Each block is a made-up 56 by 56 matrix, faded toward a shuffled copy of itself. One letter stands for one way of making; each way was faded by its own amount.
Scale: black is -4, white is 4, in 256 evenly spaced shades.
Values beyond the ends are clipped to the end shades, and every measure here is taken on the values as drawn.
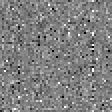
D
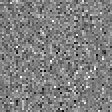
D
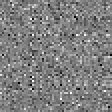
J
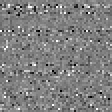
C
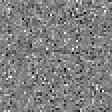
D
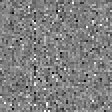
D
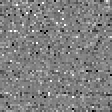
C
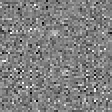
J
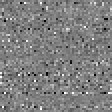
C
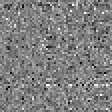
J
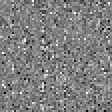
D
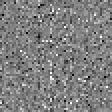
D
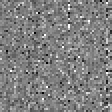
D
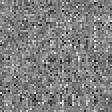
J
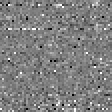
C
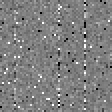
D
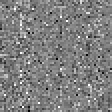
D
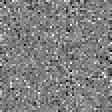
D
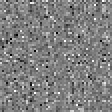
J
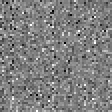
D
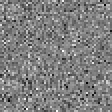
J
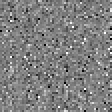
D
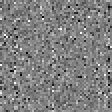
D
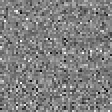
J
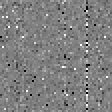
D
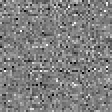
J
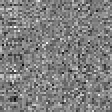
J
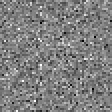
D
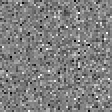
D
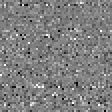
C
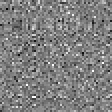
J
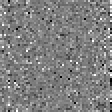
D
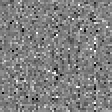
D
